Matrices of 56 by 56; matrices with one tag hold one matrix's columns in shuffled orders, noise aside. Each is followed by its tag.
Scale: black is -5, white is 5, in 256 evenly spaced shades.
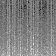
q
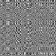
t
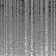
q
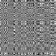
t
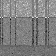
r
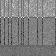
r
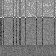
r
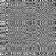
t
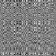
t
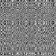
t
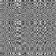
t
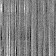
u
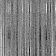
u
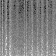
q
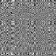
t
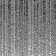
q
